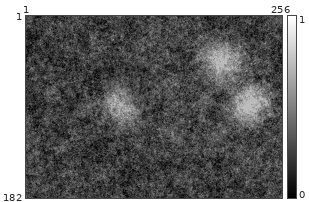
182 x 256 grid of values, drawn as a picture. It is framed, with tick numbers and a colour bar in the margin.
Grain: blotchy. Average level on the scale: 30%. Stripes: none. Odd rows or columns: none. Bumps: three. Histogram: skewed, a long tail of high values. Ninth with the highest average: middle right.
